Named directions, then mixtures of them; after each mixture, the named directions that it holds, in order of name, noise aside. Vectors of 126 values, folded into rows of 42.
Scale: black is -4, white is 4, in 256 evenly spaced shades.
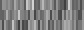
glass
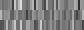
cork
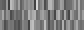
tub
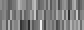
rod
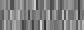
glass, rod, tub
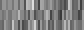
glass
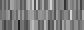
glass, tub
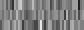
cork, rod, tub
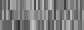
glass, tub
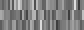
cork, rod, tub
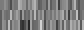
rod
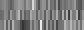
glass, rod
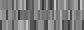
cork, glass, tub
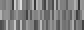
cork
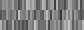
cork, glass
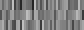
cork, glass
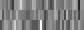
cork, rod, tub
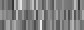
cork, rod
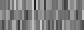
cork, glass, tub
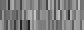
cork, rod, tub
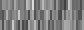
glass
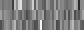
cork, rod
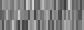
glass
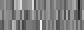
cork, glass, rod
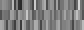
cork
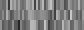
glass, tub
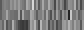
glass, rod, tub
